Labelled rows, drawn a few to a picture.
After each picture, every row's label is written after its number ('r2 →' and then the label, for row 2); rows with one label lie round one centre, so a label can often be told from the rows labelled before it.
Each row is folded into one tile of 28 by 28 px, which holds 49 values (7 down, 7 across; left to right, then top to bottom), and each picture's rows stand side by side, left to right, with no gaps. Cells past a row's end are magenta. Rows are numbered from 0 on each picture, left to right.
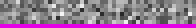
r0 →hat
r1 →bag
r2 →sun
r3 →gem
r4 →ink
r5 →hat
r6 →ink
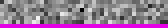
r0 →gem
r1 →gem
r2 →sun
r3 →ink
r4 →ink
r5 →hat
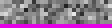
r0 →sun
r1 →hat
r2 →hat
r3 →bag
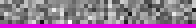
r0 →sun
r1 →gem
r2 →ink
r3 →bag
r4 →gem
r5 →hat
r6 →sun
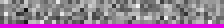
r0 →sun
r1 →ink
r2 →sun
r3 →ink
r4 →bag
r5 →bag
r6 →gem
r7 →ink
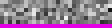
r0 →sun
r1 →ink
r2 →gem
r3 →sun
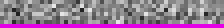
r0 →gem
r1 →sun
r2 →sun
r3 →ink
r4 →gem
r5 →sun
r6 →ink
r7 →ink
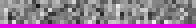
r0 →ink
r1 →hat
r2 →hat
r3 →gem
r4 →ink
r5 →ink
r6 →hat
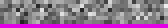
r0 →hat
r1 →hat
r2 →sun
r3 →sun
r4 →bag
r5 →bag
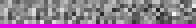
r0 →ink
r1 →ink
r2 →ink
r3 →gem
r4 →hat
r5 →hat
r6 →sun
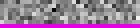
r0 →ink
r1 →sun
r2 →bag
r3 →bag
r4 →bag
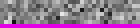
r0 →gem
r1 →hat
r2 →sun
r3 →hat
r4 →bag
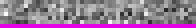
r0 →sun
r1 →bag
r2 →ink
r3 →ink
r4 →ink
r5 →sun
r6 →hat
